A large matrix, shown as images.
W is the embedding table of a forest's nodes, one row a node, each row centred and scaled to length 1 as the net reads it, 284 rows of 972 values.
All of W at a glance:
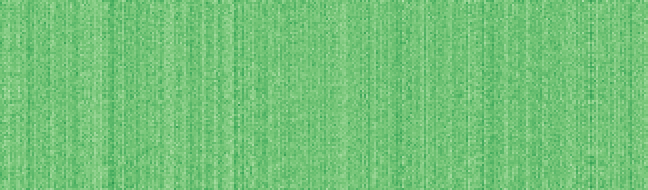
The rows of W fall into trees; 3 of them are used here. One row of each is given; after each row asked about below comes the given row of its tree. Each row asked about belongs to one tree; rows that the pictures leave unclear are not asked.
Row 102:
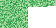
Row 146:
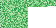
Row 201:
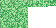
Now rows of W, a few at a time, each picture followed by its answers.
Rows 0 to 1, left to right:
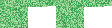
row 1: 146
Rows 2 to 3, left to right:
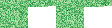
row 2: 146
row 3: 146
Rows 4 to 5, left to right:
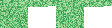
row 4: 201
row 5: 201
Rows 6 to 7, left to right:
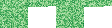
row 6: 201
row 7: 102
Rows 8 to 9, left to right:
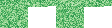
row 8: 102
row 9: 201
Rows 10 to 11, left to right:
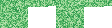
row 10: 102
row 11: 201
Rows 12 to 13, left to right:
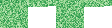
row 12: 102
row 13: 201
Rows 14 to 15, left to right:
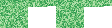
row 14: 102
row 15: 102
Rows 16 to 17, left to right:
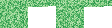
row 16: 146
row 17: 201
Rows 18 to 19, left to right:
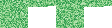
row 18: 102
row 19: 102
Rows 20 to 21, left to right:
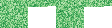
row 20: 146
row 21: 201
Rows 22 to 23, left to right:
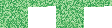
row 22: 102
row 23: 146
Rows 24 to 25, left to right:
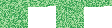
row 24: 102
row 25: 146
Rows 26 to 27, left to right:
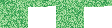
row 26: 102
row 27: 146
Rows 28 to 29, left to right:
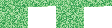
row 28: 146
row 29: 146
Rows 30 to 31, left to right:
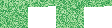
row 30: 201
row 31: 146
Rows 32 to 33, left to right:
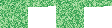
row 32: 102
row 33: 102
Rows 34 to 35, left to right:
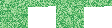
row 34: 201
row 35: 201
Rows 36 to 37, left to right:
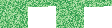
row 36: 146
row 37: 102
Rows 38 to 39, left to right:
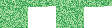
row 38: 146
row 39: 146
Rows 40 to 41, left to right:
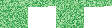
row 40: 201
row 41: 102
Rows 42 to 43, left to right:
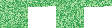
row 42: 146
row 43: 102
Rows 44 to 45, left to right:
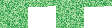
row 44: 201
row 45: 146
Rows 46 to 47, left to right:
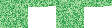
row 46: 102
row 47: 201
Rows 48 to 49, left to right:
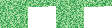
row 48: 146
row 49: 146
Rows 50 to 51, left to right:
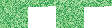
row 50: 146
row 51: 201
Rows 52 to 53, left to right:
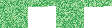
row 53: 102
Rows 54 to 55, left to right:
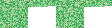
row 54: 201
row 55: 201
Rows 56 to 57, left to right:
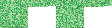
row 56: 146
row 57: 146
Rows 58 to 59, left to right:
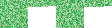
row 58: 146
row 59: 102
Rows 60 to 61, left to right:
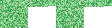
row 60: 201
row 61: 201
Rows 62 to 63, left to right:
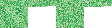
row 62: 146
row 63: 201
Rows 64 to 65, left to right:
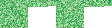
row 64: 102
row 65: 201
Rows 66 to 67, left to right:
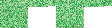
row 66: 201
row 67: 146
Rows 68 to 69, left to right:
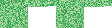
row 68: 102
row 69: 201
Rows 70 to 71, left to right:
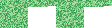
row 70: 146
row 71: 102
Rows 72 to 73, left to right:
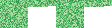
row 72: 146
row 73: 102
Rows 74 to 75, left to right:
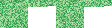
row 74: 102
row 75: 201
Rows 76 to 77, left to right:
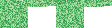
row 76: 146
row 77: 102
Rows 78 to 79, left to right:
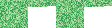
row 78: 146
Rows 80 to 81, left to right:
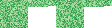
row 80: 201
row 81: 102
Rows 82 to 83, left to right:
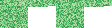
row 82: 201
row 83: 102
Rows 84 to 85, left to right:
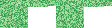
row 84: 102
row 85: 146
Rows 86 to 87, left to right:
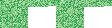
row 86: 201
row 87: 201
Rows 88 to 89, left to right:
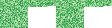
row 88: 146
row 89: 102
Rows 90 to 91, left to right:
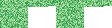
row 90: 201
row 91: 102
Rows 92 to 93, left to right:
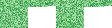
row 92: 146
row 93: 146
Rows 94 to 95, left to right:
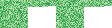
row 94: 146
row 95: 201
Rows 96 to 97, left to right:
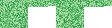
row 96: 201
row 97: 102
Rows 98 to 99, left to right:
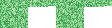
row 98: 201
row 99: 146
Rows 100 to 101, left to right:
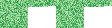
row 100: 146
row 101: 146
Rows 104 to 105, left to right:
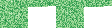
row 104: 146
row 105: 146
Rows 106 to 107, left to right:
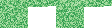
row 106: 146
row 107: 201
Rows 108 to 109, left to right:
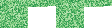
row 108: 146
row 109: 102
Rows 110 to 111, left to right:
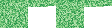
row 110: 102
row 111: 102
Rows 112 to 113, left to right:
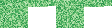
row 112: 102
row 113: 146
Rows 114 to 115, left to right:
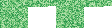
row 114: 201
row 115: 102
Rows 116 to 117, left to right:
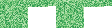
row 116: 146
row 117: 146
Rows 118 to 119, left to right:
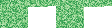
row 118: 102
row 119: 146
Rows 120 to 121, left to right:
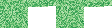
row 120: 146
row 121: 146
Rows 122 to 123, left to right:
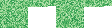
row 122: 201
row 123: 102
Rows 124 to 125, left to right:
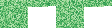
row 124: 146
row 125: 146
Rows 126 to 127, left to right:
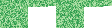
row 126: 102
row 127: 102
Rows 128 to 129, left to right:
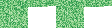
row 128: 146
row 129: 146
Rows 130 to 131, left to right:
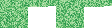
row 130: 201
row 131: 201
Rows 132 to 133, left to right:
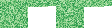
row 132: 146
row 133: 201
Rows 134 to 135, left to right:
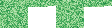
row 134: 201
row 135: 146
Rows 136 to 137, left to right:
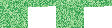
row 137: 146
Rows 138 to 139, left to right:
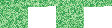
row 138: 102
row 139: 146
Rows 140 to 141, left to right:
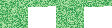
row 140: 201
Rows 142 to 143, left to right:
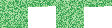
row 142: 146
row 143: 146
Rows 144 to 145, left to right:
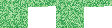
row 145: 146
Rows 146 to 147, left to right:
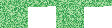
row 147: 201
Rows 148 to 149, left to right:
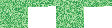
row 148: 146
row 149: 146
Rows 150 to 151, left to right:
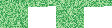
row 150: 102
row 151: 201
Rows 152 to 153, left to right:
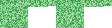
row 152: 102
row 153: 102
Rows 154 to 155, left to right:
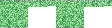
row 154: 102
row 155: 201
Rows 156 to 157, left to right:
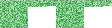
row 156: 146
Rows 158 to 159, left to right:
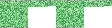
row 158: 146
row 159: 201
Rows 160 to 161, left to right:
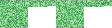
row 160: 102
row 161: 146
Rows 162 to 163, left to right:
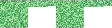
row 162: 102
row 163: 146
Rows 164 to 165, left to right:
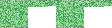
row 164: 146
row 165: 201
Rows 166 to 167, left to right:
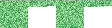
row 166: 102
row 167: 146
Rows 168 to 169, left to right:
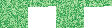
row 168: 201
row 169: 102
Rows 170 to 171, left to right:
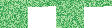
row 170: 146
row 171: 102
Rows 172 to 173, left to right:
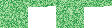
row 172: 102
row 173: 201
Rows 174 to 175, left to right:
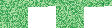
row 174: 201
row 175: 146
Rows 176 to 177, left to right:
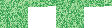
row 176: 201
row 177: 102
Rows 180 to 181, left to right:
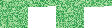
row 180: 201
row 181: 201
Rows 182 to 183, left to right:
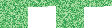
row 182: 146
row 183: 102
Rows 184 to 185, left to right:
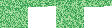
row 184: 146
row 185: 102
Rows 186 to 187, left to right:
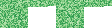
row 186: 102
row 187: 201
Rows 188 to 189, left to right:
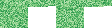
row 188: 201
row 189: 146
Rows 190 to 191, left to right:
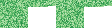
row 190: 102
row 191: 146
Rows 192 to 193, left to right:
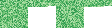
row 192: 201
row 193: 146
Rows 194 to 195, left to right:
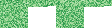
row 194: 102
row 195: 201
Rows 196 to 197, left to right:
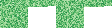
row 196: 102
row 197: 146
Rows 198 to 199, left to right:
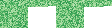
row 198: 201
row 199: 102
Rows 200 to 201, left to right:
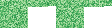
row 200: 146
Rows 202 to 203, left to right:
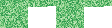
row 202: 102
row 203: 102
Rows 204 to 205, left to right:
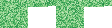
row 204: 146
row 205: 146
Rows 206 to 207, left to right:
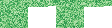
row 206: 201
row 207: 102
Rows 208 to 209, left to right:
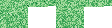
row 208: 201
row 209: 201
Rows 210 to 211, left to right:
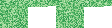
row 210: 201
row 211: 201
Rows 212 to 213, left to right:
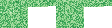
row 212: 146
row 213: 146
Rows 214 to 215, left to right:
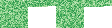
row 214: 146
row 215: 102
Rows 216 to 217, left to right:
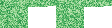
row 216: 201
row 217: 201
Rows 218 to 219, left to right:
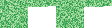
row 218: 146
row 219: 102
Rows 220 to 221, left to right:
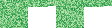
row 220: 102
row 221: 146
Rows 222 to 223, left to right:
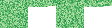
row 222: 201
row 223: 102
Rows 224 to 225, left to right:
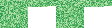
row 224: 146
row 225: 201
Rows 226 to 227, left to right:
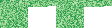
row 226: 102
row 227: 102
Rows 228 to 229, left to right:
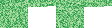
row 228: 102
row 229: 201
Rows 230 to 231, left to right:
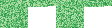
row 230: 102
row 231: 146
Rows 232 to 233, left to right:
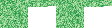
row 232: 102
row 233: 102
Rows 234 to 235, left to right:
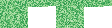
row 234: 146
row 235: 146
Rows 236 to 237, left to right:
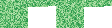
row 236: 146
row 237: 102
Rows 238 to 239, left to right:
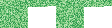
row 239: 201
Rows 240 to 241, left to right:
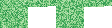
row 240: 201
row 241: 146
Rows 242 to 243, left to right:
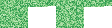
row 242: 146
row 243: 146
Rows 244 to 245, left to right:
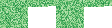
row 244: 146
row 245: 146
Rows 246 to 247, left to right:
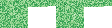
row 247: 146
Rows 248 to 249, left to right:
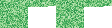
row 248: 201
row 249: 102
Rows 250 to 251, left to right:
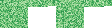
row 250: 201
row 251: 201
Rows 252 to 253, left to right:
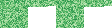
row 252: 102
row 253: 102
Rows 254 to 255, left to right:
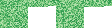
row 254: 201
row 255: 201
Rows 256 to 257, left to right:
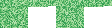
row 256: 201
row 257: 146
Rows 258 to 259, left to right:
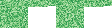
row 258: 201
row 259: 102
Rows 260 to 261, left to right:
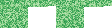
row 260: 102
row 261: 102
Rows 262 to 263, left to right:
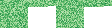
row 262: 201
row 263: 146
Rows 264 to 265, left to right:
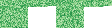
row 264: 146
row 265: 102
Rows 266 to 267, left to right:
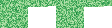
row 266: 102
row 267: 146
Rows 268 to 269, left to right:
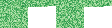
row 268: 146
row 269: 102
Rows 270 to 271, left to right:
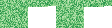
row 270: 146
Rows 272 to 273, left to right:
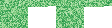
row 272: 201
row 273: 201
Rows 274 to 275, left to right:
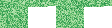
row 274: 201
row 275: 146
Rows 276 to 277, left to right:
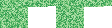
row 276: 201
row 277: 146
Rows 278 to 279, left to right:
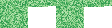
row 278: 146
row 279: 146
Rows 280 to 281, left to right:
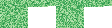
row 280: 146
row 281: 146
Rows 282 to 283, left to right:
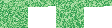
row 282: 201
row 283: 102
